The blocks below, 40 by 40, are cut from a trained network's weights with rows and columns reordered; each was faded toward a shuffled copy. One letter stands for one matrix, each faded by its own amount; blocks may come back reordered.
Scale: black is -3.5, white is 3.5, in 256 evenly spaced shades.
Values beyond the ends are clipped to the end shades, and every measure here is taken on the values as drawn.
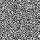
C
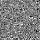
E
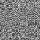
C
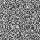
C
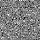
E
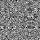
C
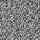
C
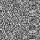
C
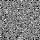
E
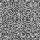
C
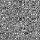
C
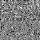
E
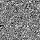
E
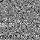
E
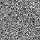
C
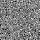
E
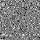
E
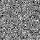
E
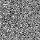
E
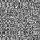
C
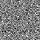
C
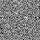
C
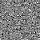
E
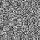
C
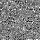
E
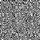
C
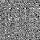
C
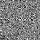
E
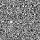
E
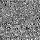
E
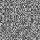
C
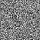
C
